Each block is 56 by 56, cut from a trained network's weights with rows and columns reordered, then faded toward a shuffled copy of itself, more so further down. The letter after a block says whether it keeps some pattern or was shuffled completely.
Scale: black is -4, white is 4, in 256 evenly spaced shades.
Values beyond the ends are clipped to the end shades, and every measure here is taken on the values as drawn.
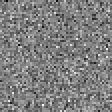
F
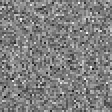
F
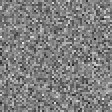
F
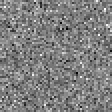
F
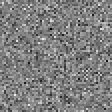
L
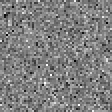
F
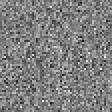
L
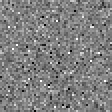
F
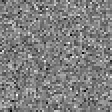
F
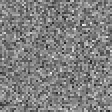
F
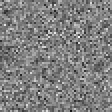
L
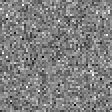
F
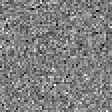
L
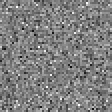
F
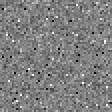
F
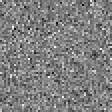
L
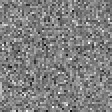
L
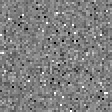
F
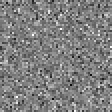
F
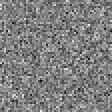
F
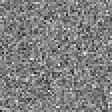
F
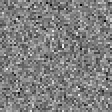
F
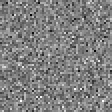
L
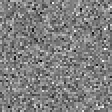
F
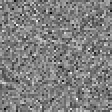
F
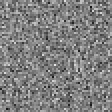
L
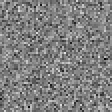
F
